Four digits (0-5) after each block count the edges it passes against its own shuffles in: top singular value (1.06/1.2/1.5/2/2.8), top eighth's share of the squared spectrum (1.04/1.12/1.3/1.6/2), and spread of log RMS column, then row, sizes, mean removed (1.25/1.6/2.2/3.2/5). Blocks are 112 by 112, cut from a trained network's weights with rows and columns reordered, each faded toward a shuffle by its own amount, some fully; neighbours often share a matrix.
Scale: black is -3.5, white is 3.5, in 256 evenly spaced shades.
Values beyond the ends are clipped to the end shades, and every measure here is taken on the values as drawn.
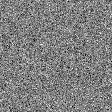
1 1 0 0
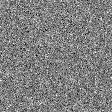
0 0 0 0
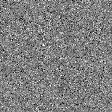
2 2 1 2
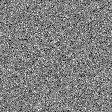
1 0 0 0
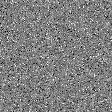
0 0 0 0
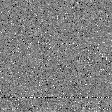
3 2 0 1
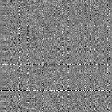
5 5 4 3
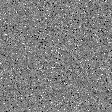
1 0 0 0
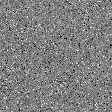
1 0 0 0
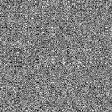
3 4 1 3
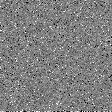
3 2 0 1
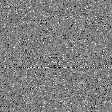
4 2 1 2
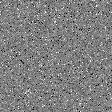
0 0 0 0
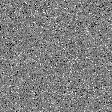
1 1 0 1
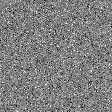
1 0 0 0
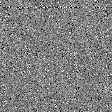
3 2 1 1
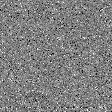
2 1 0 0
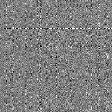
4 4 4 2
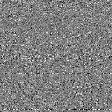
3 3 1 3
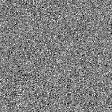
3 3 1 2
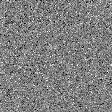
2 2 0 1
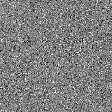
3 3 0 2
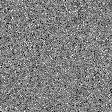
1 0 0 0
